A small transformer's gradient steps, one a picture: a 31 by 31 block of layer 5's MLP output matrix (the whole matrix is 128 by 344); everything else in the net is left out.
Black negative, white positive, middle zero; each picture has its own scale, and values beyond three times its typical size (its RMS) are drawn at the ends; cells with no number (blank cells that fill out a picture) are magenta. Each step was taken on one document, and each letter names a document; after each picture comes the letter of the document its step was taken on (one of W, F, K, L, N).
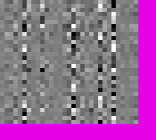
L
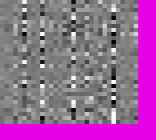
L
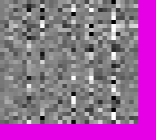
L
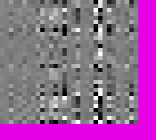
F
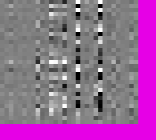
F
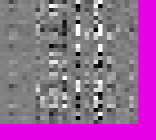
F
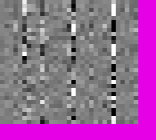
L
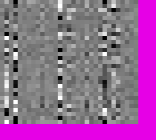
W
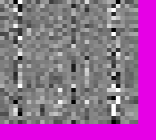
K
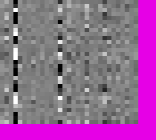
W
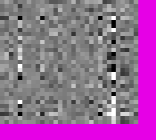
K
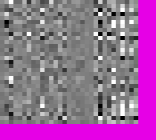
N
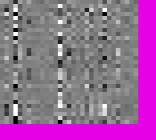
W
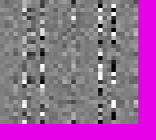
L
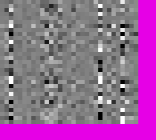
N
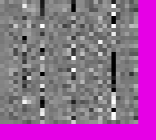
L
